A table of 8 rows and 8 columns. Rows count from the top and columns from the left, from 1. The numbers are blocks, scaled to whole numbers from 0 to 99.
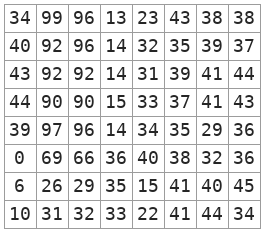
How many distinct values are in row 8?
8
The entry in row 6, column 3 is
66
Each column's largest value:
44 99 96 36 40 43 44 45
